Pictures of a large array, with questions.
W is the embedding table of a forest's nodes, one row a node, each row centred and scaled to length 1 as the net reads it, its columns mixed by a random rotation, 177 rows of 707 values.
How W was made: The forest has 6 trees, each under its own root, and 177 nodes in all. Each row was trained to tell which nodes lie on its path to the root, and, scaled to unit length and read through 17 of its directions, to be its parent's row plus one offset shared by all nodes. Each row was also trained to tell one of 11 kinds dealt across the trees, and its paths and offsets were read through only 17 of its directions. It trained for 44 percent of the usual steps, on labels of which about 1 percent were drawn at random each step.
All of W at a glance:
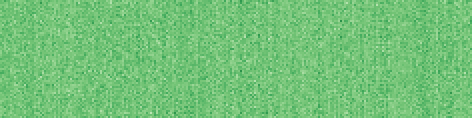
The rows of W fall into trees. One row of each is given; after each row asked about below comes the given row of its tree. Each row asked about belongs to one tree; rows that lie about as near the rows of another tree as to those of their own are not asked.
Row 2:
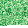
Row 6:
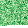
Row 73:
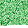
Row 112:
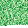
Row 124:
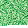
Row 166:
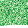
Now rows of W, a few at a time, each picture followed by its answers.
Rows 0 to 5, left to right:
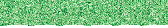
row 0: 2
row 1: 6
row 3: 124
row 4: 2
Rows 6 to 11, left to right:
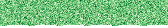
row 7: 112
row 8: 124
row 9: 2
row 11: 2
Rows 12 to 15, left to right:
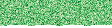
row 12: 73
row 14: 2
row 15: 6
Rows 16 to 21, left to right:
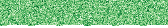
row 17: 124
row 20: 166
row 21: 124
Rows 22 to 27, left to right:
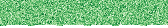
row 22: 6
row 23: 6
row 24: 73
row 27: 73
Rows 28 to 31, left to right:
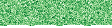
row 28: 124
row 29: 6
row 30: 112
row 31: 112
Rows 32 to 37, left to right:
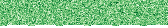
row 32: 73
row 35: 73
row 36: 124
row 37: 6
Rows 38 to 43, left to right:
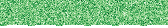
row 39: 6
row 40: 6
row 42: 2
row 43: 166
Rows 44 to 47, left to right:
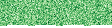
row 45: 124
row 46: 112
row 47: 124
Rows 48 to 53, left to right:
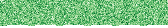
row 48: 166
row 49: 2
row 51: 73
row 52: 124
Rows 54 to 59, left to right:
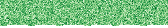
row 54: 2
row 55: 2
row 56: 124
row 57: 112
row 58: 2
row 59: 112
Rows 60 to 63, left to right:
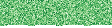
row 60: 2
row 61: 2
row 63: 6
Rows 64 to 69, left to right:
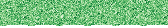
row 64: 6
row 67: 112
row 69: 6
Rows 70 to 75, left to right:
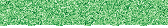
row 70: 112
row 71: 2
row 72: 112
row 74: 112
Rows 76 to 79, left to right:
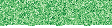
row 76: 2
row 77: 6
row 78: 2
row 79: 6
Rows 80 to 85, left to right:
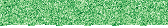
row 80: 124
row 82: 2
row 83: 73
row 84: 2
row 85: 124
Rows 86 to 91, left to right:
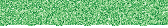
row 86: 166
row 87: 2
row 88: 6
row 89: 2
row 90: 6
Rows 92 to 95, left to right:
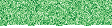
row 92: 112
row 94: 6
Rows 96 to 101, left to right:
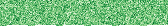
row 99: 6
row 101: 2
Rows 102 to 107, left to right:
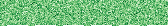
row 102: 6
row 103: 124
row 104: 6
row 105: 2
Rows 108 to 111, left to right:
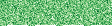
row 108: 2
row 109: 2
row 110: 2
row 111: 6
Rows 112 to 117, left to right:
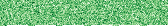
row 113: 124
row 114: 6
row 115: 112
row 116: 73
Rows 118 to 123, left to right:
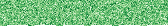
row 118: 112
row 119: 6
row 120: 124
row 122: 6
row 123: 73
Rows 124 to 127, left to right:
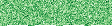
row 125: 6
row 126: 112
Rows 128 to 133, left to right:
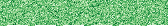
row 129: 124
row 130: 2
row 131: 6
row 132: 2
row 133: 73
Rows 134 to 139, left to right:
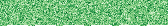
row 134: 2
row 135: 2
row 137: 124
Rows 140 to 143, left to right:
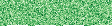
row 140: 112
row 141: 6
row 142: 124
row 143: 6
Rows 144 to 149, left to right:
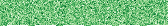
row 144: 73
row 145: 112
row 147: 6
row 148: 6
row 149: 6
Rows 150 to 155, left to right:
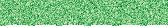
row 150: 2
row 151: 112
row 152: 6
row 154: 2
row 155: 73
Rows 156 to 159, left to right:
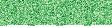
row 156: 6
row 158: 112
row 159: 2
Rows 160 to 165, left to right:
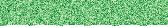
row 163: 6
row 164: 166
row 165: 2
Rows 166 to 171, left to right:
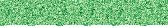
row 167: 6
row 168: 2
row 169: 2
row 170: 2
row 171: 6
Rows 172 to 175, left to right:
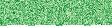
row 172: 112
